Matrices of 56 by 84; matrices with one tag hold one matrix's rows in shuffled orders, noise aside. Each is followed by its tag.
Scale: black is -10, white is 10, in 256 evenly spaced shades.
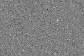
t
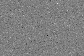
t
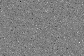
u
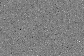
u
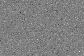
u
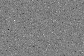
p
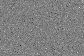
u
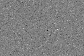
t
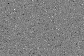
p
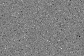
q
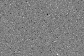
t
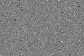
q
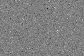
t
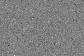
p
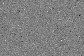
q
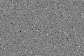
u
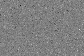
u
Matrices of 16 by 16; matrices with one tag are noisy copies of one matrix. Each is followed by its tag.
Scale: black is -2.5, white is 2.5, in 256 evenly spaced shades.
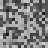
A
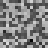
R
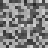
R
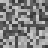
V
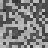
A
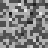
R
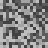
A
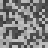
A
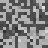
V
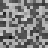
R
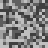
A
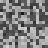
V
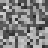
V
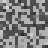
V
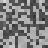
V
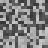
V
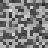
R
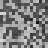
A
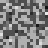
V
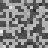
R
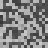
A
